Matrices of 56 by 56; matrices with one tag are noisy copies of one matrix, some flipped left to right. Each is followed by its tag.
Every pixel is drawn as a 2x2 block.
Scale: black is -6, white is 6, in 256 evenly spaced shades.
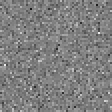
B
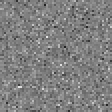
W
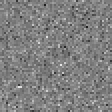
W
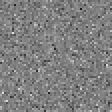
B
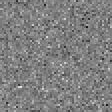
W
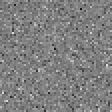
B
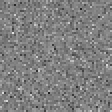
B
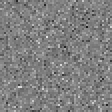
W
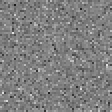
B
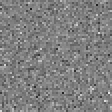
B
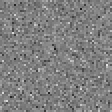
B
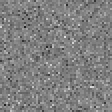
W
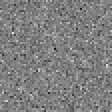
B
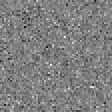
W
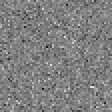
W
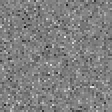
W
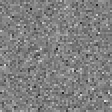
B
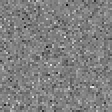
W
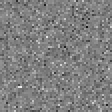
W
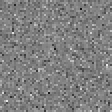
B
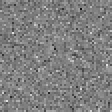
B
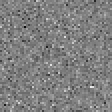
W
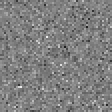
W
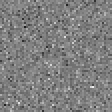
W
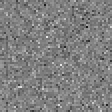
W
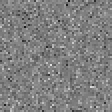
W
